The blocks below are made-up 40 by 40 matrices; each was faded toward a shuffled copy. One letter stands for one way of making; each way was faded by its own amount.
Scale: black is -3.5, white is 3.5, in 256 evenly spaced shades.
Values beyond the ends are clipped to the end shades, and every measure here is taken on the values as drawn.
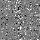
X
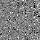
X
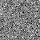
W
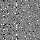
X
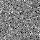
W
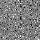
X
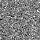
W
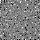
X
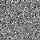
W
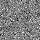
W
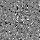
X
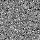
W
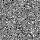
W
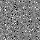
X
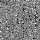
X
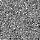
W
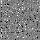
X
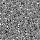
W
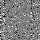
X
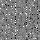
X
